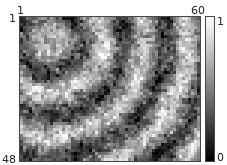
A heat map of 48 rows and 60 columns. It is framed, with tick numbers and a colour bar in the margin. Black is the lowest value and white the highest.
Grain: blotchy. Slope: none. Average level on the scale: 50%. Rings: centred on the top left. Seam: none.
